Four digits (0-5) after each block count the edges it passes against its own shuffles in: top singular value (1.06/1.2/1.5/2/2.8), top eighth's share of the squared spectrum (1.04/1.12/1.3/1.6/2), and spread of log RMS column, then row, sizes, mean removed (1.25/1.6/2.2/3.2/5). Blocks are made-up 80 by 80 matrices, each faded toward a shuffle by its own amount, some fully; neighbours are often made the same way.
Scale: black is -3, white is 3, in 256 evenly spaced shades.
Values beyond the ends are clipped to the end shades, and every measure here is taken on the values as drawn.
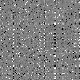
4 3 2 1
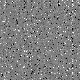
3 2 1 0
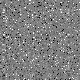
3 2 0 0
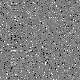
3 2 0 0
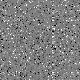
3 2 1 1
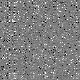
4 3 2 1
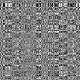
5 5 4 4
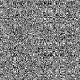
4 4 2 2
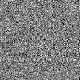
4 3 2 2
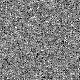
2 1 0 0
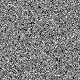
2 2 0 0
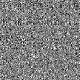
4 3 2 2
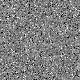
2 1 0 0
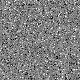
0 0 0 0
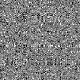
4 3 2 2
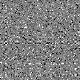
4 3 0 1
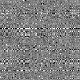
5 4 2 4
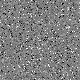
0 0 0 0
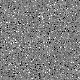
1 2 2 1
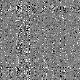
2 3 3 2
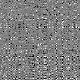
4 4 3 3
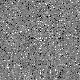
3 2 1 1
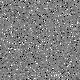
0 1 0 0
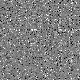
3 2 1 1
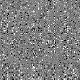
4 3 2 2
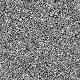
0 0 0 0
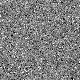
0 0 0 0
